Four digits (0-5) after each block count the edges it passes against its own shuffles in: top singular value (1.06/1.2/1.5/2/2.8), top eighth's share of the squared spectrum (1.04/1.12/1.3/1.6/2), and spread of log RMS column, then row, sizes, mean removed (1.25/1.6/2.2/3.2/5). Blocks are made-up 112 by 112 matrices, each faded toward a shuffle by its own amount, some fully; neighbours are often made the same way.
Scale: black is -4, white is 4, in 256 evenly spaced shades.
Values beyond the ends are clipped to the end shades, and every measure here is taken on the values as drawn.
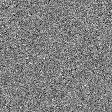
0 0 0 0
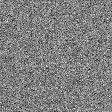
0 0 0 0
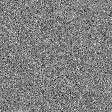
0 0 0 0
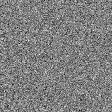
3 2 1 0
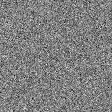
0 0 0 0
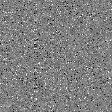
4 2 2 1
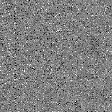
4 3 2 1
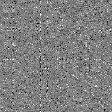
4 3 2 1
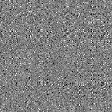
4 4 2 2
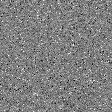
1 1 0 0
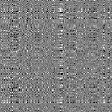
5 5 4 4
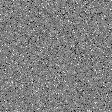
0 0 0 0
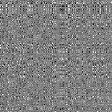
5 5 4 3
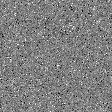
1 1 0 0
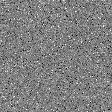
2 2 0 0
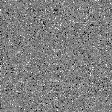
3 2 1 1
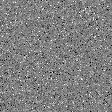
1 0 0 0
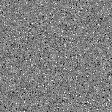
3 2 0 0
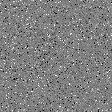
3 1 0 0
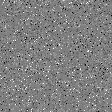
2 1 0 0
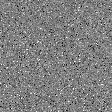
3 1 0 0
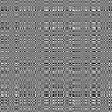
5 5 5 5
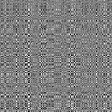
5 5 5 4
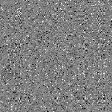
4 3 2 1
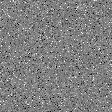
2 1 0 0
